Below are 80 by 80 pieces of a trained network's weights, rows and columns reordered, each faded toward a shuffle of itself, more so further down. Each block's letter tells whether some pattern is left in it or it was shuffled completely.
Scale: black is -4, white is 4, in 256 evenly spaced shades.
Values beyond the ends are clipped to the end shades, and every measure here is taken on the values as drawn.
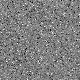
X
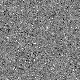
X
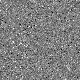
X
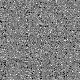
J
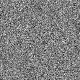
X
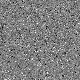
X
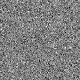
J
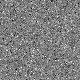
X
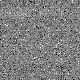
J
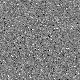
X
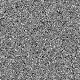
J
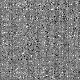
J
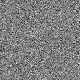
J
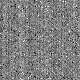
J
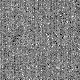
J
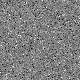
X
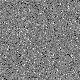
X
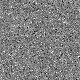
X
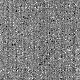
J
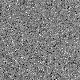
X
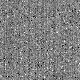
J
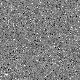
X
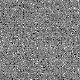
J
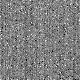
J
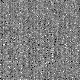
J
